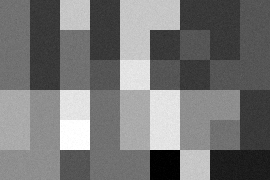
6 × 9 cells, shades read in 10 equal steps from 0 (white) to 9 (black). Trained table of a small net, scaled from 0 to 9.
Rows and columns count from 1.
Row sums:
45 52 49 32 32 51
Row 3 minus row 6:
1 3 -1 1 -4 -3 5 -2 -2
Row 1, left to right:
5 7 2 7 2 2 7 7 6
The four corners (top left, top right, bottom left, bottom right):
5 6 4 8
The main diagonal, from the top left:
5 7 5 5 3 9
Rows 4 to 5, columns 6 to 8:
1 4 4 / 1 4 5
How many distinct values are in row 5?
6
